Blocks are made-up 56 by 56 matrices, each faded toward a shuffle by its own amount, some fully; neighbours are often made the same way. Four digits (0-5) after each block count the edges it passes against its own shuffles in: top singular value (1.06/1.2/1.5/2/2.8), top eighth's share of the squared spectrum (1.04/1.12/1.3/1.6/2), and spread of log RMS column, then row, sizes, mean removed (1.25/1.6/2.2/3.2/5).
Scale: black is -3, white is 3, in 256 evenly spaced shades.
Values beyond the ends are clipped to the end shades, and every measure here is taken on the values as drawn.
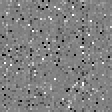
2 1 1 0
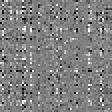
4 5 3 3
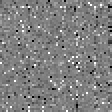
2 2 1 1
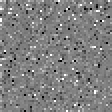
1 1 0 0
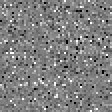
1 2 1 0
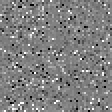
2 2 1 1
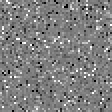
0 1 0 0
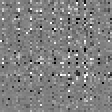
4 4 3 2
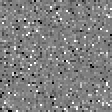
0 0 0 0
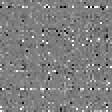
4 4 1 2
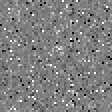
1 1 0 0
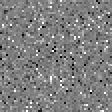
1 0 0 0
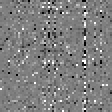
3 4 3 1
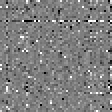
3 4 2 2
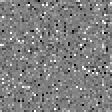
1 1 0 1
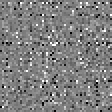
3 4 2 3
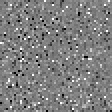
1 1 0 0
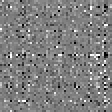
4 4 2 3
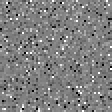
0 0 0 0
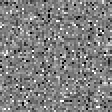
2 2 0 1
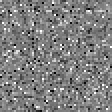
3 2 0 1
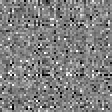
4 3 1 2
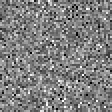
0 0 0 0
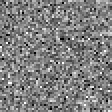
0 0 0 0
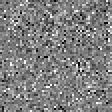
3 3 0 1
